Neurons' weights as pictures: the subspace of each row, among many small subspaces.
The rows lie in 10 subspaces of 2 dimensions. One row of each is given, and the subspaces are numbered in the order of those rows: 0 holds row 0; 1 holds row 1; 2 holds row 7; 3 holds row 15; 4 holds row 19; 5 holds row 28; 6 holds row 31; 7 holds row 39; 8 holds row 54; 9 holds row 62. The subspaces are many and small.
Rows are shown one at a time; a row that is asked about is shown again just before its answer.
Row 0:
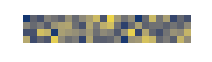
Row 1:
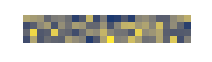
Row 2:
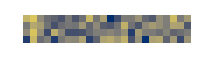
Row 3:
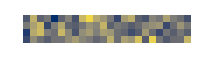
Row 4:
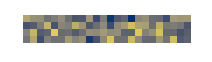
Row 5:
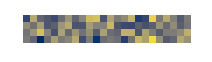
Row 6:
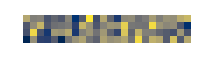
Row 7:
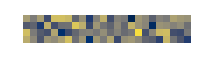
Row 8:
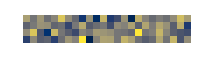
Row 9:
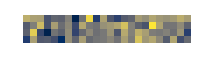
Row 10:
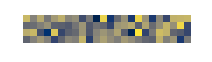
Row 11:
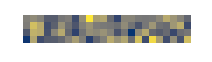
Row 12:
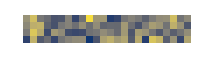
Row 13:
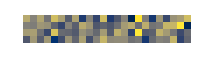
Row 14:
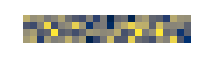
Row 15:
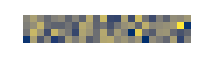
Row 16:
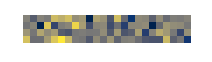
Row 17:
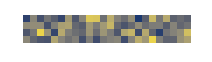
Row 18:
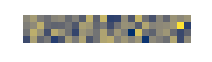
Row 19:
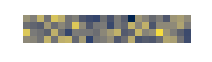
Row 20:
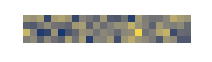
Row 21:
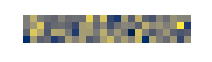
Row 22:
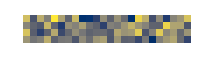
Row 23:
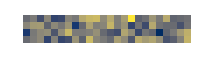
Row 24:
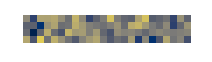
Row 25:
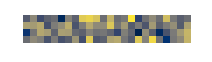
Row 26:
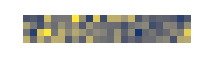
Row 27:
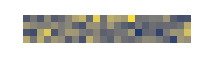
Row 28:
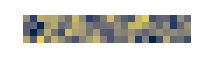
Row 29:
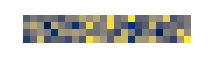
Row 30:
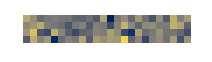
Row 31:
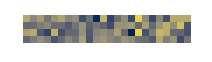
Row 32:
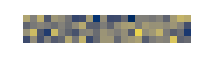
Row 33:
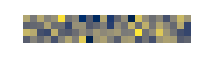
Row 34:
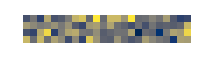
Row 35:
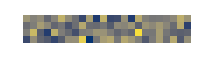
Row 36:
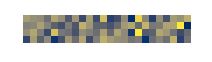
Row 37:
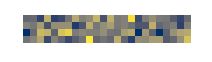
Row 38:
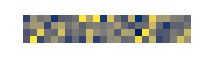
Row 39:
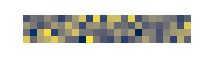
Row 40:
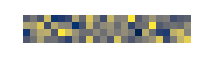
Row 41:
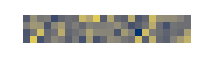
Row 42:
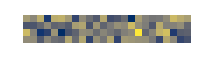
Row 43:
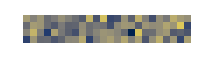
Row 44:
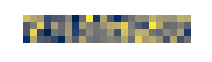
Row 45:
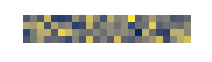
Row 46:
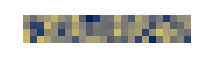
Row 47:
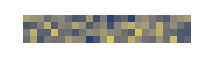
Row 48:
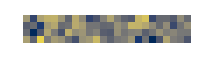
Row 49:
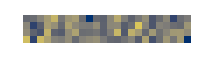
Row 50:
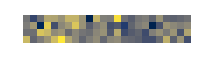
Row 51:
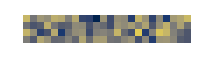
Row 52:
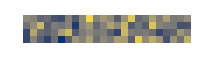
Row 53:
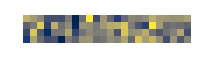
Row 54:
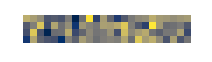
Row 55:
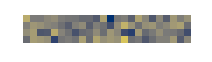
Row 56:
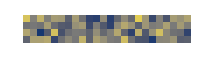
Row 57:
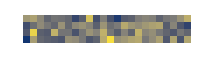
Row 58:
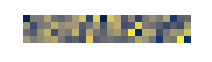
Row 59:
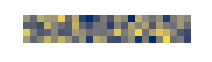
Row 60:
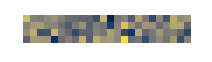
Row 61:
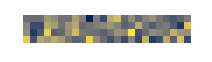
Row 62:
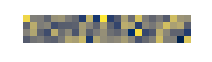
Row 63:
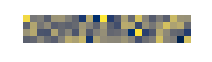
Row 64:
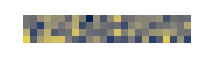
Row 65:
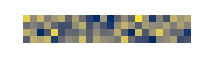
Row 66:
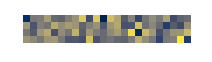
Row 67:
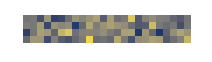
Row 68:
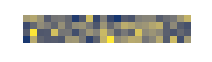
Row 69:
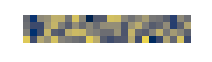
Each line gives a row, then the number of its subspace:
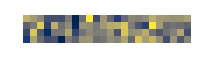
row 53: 8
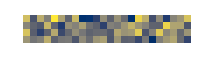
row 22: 3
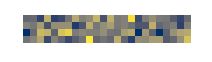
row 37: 8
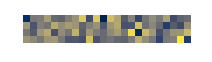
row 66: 9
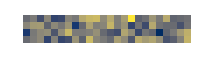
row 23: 4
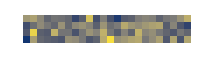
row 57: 1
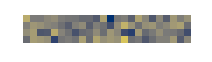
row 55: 5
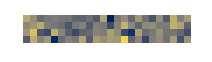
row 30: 5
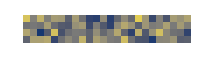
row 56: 0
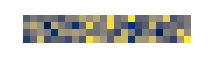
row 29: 1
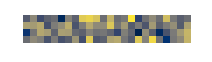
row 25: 7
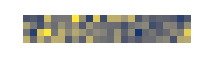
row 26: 8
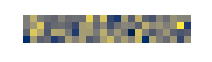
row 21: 3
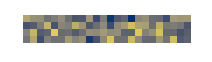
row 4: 1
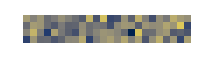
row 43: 6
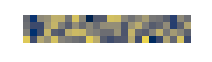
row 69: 0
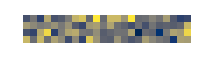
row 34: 4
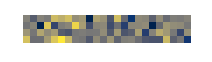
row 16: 2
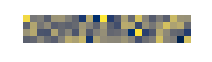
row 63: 9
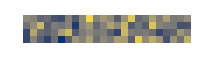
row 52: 4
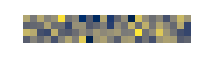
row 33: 7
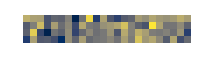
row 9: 8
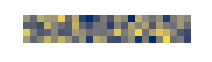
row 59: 7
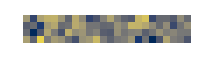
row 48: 5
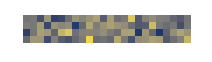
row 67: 8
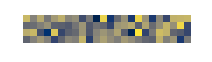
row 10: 6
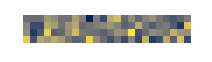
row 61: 6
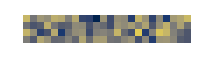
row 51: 6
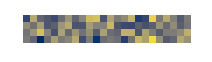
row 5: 5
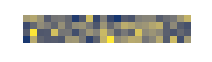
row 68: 1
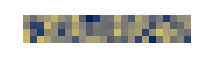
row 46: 6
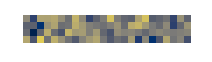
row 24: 5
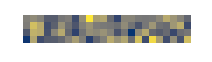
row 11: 6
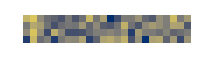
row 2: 0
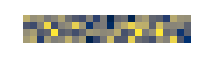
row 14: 1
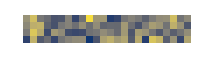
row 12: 0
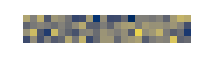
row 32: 4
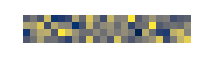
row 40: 2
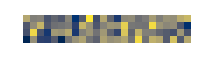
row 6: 4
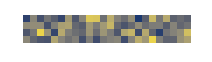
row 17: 0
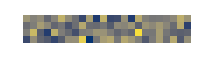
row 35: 7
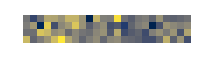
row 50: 2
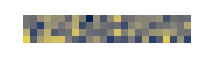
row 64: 7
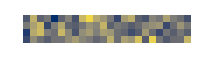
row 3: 3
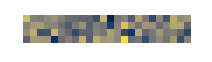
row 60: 5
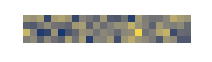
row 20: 2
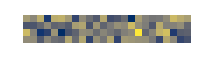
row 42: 2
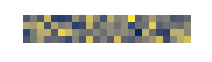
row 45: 2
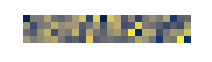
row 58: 9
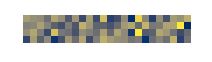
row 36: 3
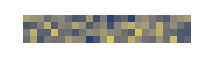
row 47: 1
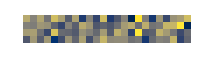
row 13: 3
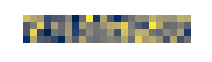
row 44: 8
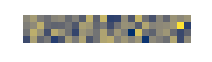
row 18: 3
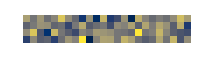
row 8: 7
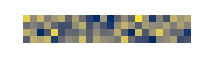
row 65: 0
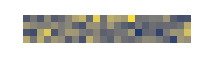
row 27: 4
